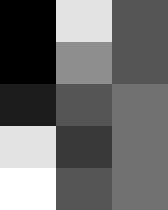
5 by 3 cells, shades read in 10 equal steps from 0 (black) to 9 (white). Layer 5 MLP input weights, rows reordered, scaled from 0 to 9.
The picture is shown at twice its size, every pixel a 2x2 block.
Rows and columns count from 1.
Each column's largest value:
9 8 4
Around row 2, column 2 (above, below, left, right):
8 3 0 3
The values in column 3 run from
3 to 4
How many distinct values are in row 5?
3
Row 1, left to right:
0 8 3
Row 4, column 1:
8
